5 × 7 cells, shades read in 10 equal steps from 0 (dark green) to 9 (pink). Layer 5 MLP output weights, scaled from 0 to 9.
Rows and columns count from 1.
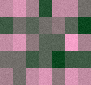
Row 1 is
7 8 6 1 7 7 4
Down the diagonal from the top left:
7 4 5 3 5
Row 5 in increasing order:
4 5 6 7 7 8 8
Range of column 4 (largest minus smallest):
7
